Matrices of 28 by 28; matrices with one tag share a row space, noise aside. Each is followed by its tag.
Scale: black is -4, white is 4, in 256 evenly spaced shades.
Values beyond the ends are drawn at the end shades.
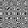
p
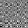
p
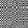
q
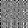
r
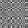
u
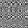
u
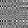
q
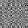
u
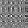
u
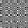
p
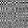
q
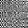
q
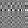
u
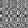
p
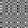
p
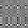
p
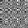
p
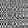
q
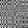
q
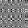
u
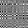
q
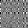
r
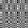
p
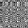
p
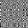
r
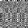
p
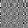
r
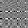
p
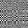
q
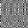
r
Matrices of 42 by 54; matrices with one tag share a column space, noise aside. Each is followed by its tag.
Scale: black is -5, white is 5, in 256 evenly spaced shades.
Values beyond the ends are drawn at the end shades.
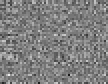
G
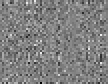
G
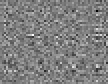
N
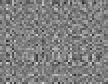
G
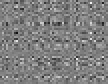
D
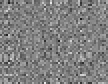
G
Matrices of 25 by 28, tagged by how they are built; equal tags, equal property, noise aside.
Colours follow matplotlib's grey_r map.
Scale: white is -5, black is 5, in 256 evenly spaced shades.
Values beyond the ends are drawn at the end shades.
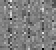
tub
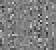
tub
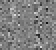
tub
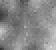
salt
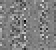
tub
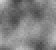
salt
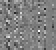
tub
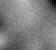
salt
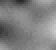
salt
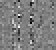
tub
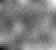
salt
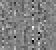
tub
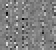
tub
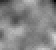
salt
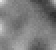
salt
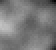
salt
